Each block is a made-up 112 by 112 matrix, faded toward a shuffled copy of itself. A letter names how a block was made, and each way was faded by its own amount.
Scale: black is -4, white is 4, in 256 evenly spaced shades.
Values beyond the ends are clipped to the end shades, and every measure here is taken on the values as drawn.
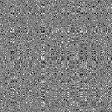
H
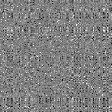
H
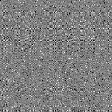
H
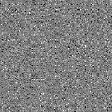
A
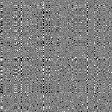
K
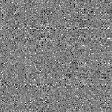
A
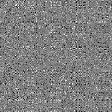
A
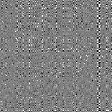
K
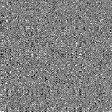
A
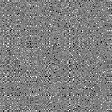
H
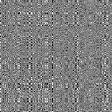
K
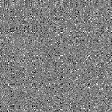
A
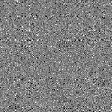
A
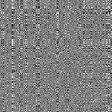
K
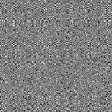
H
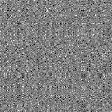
A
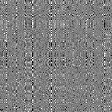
K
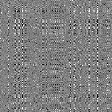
K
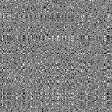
H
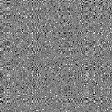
H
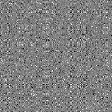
H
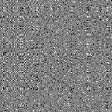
H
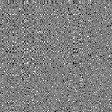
H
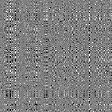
K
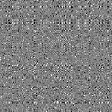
H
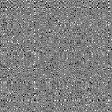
H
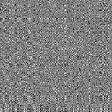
H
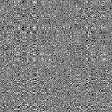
H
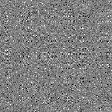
A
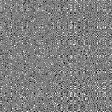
H
